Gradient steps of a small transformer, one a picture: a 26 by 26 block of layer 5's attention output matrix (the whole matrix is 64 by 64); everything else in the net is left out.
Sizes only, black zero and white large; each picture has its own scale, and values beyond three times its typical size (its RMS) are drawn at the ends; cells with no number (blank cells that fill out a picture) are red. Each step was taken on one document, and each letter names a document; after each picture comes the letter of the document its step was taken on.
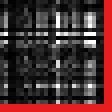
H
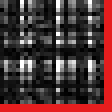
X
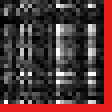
X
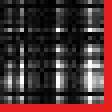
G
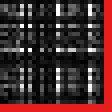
X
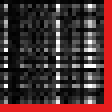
H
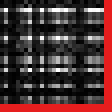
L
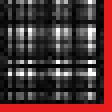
X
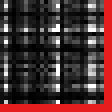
H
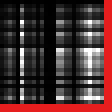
G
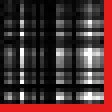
G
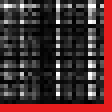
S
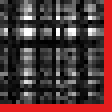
L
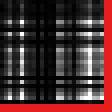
G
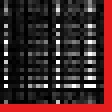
H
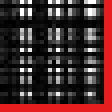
S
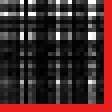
S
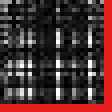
X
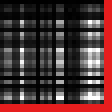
G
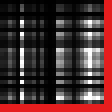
G
